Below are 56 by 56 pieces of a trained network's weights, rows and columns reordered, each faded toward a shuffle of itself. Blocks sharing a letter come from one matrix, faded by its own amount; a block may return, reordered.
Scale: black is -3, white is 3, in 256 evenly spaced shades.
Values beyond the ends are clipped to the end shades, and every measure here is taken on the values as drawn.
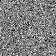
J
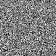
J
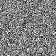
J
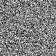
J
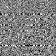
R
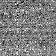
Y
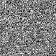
J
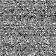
Y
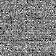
Y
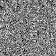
J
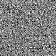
J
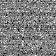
Y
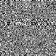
R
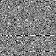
R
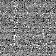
Y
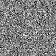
J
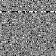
R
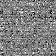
Y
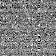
Y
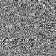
R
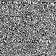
J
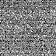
Y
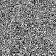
J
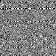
R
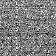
Y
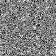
J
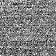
Y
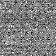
Y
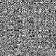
R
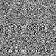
R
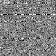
R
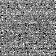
Y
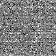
Y
